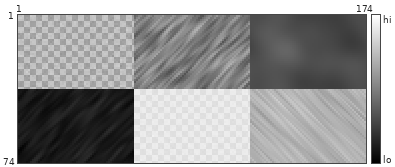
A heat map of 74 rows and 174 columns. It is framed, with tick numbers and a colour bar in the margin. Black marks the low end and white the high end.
It is made of 2 by 3 panels. Panel 1,1: high, checkered. Panel 1,2: middling, slanting up to the right. Panel 1,3: low, smooth, faint in contrast. Panel 2,1: very low, slanting up to the right, faint in contrast. Panel 2,2: very high, checkered, faint in contrast. Panel 2,3: high, slanting down to the right, faint in contrast.
